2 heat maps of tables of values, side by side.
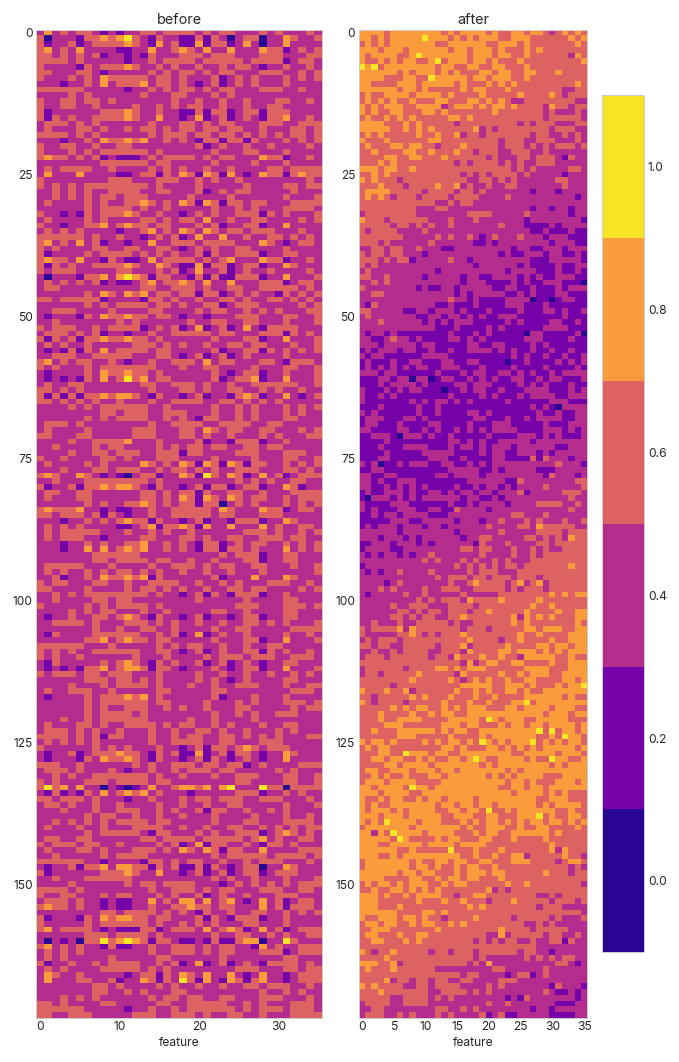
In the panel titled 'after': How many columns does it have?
36
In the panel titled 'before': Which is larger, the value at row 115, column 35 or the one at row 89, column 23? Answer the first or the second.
the first
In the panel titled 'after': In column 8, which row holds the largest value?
133
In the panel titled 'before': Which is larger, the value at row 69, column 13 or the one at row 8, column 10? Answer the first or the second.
the second
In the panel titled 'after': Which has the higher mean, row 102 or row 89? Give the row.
102
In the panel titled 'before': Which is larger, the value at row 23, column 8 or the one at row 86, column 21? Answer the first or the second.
the first
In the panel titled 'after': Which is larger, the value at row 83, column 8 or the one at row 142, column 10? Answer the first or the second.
the second
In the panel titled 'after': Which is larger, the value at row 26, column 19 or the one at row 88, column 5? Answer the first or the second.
the first
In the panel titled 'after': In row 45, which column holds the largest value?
0
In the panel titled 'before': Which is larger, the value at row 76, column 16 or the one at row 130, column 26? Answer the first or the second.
the first
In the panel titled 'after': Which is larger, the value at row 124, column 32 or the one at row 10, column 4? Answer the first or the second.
the first
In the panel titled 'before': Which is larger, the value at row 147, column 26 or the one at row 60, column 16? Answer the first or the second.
the first
